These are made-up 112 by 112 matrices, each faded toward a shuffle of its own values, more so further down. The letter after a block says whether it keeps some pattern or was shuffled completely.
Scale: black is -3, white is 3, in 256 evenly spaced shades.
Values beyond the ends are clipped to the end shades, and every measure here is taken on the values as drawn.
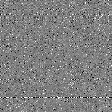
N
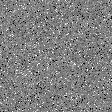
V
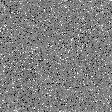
V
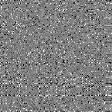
N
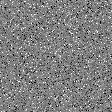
V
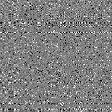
N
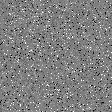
V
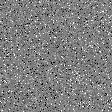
V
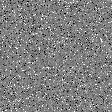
V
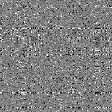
N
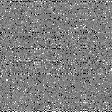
N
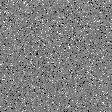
V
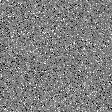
V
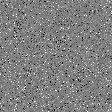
V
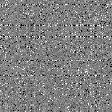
N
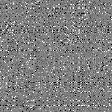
N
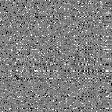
N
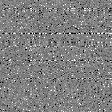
N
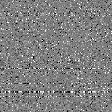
N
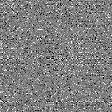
N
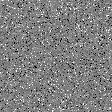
V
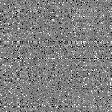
N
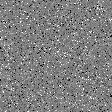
V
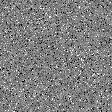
V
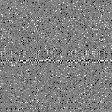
N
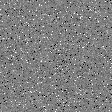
V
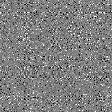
N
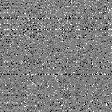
N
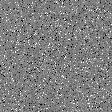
V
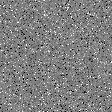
V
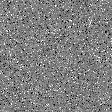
V
